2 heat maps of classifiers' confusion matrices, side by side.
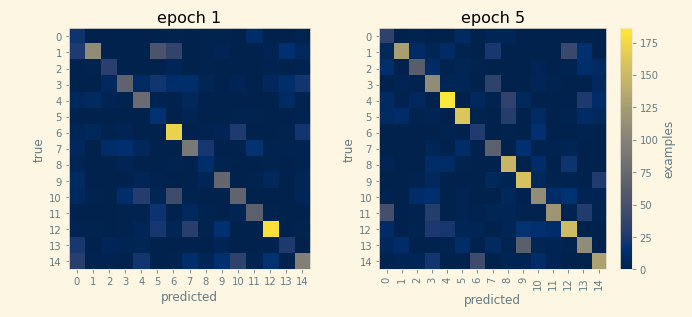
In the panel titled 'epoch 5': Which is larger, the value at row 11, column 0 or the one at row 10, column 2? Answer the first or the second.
the first
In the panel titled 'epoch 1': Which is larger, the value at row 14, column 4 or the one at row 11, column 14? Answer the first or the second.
the first
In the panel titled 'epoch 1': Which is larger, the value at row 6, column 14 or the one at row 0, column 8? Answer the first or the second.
the first
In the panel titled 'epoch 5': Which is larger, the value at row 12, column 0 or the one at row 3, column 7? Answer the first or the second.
the second
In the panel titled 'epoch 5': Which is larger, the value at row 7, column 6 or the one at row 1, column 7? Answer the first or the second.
the second
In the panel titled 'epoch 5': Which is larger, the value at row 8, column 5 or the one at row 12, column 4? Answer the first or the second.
the second
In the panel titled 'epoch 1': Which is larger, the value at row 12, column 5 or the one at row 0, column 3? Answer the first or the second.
the first
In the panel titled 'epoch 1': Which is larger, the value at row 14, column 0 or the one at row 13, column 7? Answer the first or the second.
the first
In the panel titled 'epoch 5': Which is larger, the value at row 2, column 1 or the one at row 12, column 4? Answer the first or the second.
the second
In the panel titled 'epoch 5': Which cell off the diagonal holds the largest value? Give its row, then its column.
13, 9
